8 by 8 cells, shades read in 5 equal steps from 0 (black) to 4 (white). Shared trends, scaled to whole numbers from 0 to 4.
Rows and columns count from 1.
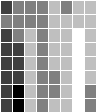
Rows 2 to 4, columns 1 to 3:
2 2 2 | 1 2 3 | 1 1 3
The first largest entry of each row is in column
5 5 7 7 7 7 7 7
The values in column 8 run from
2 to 3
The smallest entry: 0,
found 2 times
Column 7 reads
3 3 4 4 4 4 4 4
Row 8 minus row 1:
0 -2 1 0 0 1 1 -1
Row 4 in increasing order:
1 1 2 3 3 3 3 4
